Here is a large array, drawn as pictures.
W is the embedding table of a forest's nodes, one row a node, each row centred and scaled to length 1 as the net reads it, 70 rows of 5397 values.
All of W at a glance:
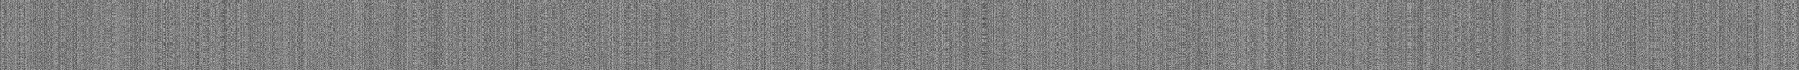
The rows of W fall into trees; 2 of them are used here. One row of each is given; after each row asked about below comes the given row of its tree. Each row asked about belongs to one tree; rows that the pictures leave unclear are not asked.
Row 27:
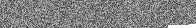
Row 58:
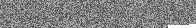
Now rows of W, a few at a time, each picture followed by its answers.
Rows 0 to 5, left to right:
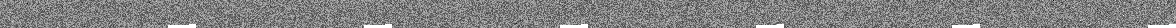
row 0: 58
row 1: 58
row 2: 58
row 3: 27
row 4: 27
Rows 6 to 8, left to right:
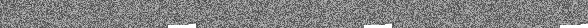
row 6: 27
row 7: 27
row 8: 27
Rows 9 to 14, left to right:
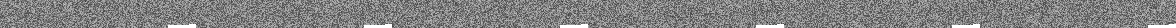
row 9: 58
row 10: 58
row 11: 27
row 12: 58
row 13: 58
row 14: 27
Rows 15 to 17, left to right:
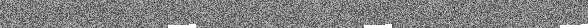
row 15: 58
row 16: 58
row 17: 27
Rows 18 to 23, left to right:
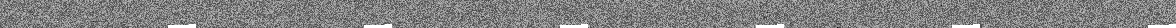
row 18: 27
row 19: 27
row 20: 58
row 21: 58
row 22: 58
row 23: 27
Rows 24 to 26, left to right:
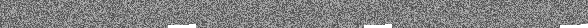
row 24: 27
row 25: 58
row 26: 27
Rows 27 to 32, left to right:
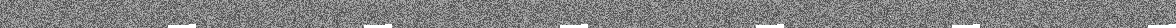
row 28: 58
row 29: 58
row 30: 58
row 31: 58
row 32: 27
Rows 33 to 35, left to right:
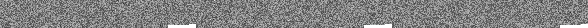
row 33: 58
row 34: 27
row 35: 27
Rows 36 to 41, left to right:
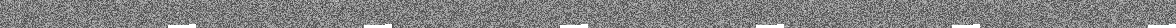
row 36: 58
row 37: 58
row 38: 27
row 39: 58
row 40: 58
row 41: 58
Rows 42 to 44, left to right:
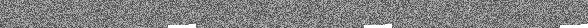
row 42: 27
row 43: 27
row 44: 27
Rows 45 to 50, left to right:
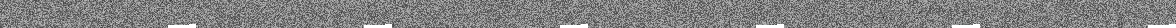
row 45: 27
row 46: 58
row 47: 27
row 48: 58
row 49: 58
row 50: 58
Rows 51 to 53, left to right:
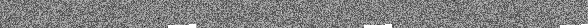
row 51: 27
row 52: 58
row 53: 27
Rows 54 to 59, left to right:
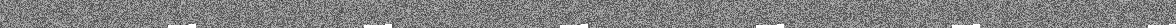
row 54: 27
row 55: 58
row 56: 27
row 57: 27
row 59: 58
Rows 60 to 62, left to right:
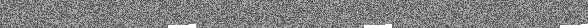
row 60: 27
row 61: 58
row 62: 27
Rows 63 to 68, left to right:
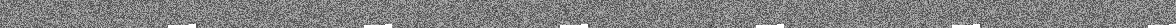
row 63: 27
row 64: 27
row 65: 58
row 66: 27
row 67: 58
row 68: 27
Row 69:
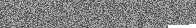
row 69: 58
